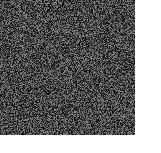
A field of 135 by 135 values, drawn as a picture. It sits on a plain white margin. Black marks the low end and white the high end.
On average the colour sits 30% of the way up the scale. There is no overall slope. No seam splits the table. No regular stripes run through it. The texture is fine-grained noise. No row or column stands out. The histogram is flat.
